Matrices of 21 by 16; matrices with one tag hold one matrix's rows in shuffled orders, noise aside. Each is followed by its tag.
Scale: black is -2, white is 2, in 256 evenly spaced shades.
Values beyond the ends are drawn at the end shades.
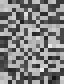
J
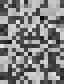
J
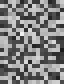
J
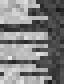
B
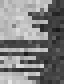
B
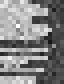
B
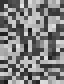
J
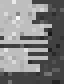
B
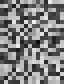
J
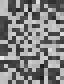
J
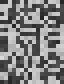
J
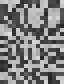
J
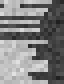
B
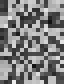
J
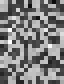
J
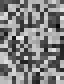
J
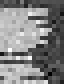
B
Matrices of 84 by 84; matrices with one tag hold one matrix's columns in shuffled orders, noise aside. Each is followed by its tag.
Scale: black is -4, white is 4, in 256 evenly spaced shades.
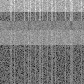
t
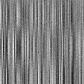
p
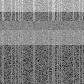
t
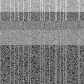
t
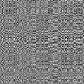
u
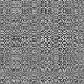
u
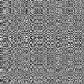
u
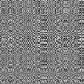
u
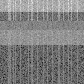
t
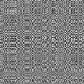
u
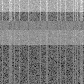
t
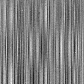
p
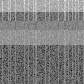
t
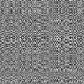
u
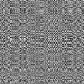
u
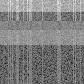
t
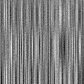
p
